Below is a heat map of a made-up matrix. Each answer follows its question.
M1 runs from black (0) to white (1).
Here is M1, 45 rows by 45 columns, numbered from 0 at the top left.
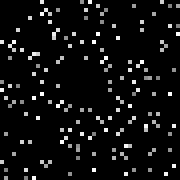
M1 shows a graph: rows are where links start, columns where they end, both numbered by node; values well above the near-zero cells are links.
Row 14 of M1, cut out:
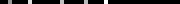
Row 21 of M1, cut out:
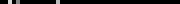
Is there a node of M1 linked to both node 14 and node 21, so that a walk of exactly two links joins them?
yes
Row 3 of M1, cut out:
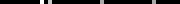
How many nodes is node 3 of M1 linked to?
4
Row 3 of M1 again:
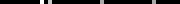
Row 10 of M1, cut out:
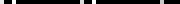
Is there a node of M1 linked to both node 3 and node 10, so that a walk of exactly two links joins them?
no
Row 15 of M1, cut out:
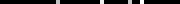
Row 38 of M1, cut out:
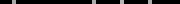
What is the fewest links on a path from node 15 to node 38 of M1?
3
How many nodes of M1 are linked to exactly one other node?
1
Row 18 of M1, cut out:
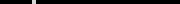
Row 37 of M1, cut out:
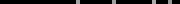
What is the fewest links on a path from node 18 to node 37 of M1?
5
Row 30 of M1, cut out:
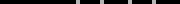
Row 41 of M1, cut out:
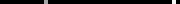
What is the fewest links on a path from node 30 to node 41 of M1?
4
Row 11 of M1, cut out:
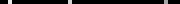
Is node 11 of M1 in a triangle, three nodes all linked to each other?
no
